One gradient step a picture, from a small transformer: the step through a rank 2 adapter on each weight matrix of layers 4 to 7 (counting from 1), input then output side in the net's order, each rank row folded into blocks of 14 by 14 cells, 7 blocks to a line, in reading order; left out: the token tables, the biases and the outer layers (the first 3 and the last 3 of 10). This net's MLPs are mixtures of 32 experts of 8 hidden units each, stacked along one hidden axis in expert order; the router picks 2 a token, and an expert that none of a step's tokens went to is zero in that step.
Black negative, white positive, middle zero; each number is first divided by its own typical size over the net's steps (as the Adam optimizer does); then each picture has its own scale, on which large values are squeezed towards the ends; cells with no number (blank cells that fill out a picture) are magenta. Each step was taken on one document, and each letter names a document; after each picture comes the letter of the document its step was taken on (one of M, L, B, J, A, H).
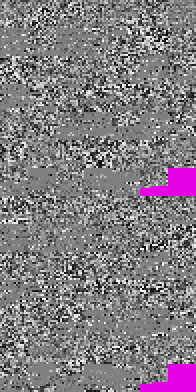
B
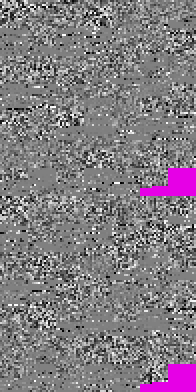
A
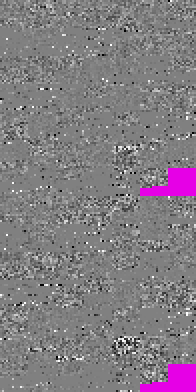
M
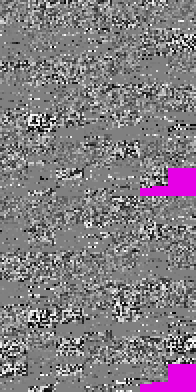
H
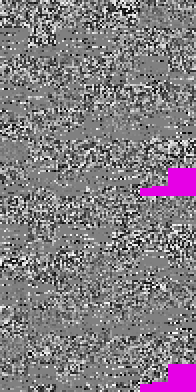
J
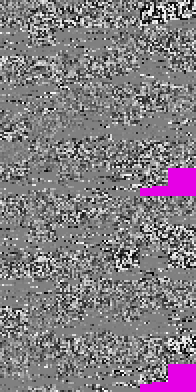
J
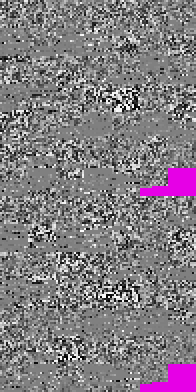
B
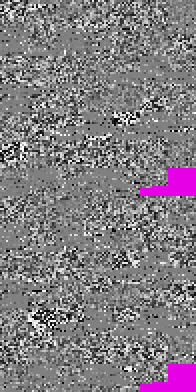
B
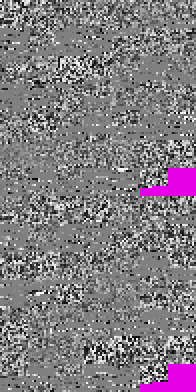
J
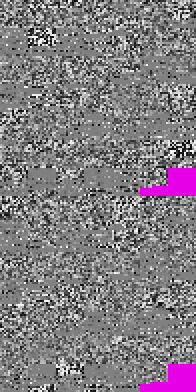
B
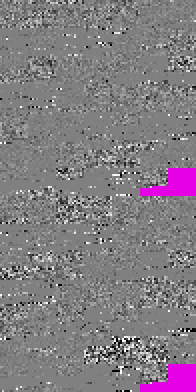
M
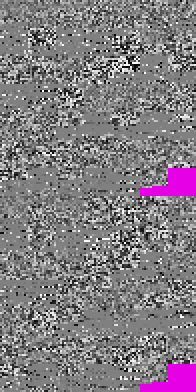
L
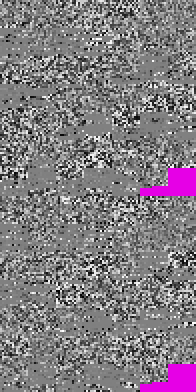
B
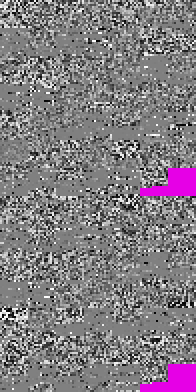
H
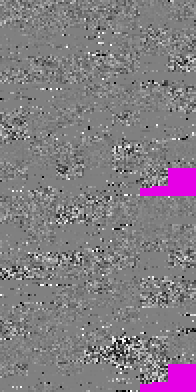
M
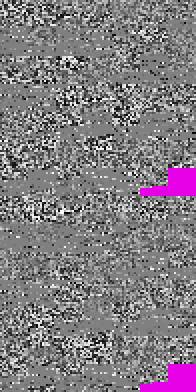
L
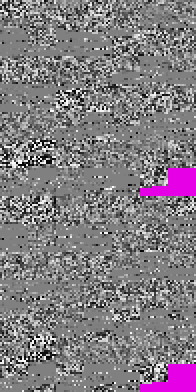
L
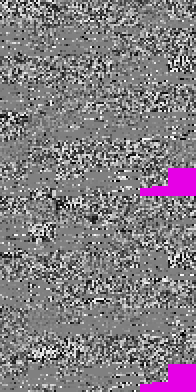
H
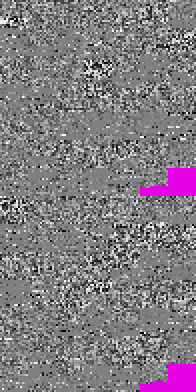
A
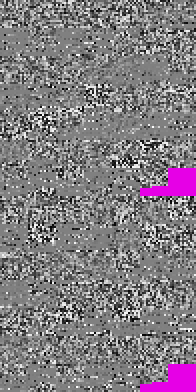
J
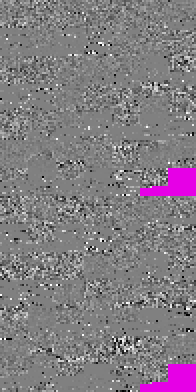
M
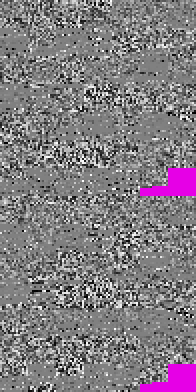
A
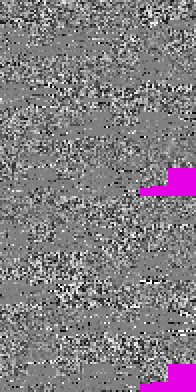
A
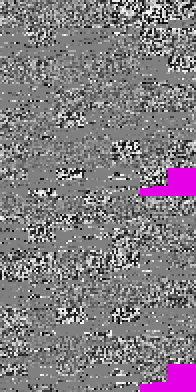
H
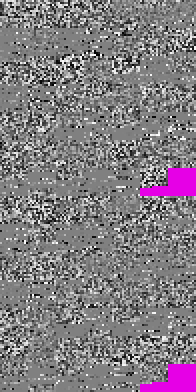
H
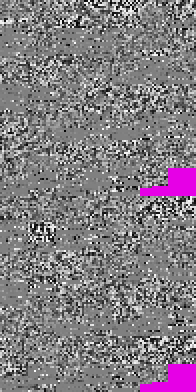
H
